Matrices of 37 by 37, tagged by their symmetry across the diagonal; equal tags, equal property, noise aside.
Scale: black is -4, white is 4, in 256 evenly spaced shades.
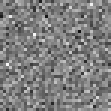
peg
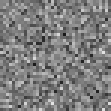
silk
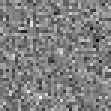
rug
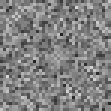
silk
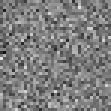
peg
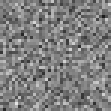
rug
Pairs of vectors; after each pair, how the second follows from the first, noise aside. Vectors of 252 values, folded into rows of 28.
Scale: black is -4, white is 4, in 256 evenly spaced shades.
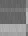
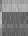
reversed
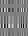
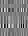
copied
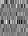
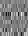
reversed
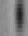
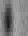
reversed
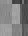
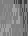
partly zeroed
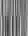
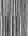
copied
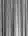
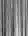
copied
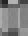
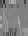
partly zeroed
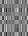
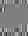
partly zeroed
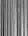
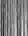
copied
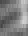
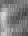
reversed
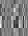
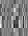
copied
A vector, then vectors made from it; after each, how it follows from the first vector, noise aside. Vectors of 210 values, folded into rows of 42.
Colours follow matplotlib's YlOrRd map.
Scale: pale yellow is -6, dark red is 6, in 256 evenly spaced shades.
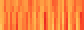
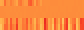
partly zeroed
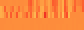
partly zeroed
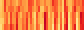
scaled up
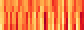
scaled up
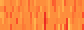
partly zeroed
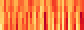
scaled up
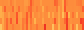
partly zeroed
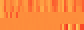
partly zeroed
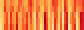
scaled up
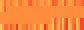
partly zeroed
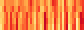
scaled up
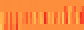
partly zeroed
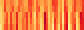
scaled up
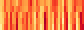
scaled up
